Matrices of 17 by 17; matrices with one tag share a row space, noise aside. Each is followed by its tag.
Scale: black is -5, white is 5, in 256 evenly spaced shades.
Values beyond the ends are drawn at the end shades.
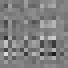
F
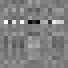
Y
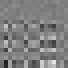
F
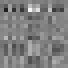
Y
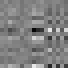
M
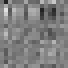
F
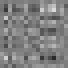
F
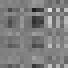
M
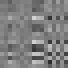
M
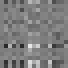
Y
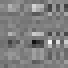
M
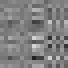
M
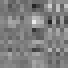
M
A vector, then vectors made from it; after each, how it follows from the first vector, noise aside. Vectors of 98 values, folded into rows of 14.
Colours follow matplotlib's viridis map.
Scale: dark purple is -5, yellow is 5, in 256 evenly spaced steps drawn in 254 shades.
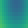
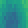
reversed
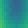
copied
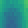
reversed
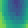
scaled up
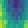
scaled up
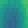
reversed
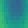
copied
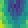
scaled up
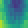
scaled up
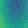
copied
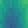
reversed
